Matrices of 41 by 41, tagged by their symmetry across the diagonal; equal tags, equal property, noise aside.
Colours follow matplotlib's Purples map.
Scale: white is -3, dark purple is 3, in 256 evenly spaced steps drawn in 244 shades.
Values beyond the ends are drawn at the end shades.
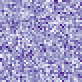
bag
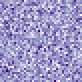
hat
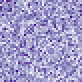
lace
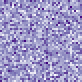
hat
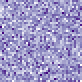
hat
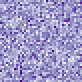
hat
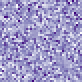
bag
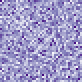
lace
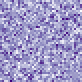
bag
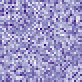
lace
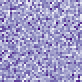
bag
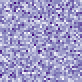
hat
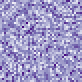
lace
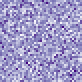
lace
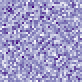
lace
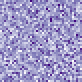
bag
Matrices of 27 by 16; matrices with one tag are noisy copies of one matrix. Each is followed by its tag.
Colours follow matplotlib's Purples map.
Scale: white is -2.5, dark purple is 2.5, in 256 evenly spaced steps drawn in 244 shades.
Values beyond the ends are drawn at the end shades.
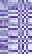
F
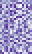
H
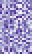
H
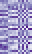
F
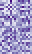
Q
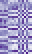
F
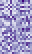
Q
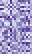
Q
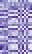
F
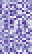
H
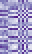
F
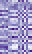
F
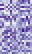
Q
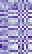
F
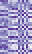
F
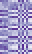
F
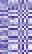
F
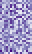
H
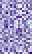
H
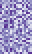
H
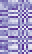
F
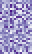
H
